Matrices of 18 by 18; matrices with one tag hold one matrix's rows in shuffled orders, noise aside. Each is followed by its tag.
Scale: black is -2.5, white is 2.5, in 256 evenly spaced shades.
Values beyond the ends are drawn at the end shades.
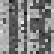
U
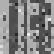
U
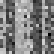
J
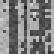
U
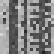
U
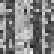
J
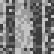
J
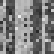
J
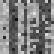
U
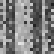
J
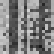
U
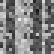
J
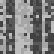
J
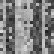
J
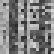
U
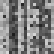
U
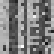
U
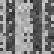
J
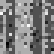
J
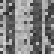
J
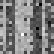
J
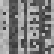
U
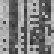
U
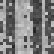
J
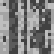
U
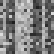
J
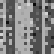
J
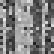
J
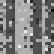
J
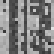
U
